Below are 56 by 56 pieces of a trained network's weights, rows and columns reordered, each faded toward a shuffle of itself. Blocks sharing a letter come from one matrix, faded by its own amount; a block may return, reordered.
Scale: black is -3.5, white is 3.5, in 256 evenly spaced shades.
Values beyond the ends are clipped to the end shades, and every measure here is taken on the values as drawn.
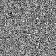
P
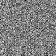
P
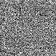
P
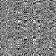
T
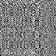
T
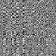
T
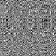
T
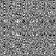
T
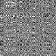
T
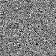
P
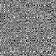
T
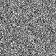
P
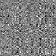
T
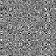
T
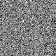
P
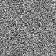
P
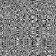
T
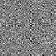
T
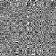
T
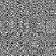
T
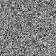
P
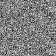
P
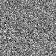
P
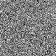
P
